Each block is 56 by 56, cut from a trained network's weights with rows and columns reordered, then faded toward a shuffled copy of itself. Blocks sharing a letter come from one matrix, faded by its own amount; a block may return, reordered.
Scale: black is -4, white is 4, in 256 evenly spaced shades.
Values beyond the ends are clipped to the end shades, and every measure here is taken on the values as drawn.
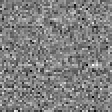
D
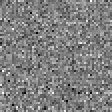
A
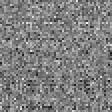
D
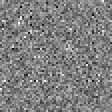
A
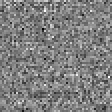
D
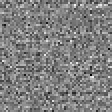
D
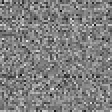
D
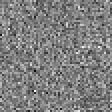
D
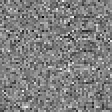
D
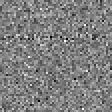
A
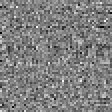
D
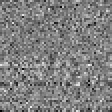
D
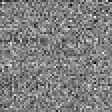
D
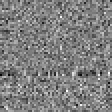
D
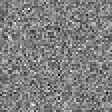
D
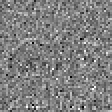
A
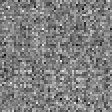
D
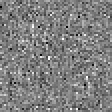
A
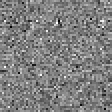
A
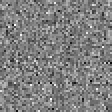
A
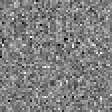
A
